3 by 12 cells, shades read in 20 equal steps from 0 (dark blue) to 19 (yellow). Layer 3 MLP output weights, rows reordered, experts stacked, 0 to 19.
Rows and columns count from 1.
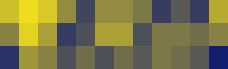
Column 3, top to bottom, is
17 13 10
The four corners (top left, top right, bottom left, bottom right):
16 14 2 0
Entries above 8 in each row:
8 8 3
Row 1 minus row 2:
6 1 4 8 -1 -2 -2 4 -6 -3 -5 4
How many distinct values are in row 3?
8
